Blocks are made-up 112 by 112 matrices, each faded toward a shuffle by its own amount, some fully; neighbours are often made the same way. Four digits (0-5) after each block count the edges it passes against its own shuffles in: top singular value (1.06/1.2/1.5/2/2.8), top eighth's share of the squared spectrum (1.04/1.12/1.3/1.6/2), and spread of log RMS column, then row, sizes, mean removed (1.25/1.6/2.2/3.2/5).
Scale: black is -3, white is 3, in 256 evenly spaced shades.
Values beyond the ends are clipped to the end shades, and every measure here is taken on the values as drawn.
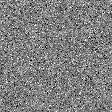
0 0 0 0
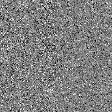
3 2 2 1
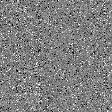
1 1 2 0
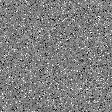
0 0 0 0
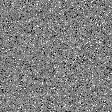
0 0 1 0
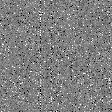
3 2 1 0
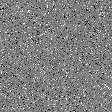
0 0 0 0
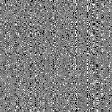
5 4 4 2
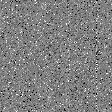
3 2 1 0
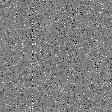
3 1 1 0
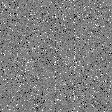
3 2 1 0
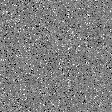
1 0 0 0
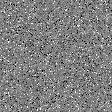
0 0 0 0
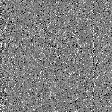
4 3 2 0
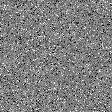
2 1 0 0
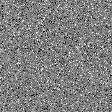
0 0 1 0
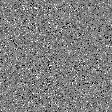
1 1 1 1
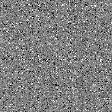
1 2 2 2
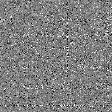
1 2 2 2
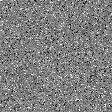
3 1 0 0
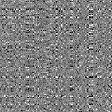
5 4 3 3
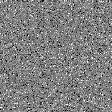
3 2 1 0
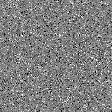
3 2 1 1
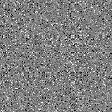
4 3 1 2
